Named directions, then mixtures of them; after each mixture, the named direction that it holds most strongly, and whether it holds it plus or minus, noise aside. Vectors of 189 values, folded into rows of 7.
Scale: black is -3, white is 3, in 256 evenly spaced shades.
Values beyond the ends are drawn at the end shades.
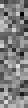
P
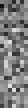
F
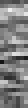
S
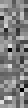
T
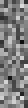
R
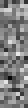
R, plus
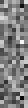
R, minus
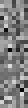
T, plus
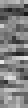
S, minus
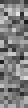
P, plus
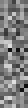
T, plus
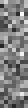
P, minus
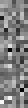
T, plus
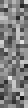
R, minus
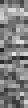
S, plus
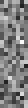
R, minus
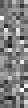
T, minus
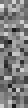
F, minus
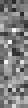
F, plus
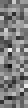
T, minus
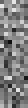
F, minus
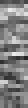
S, plus
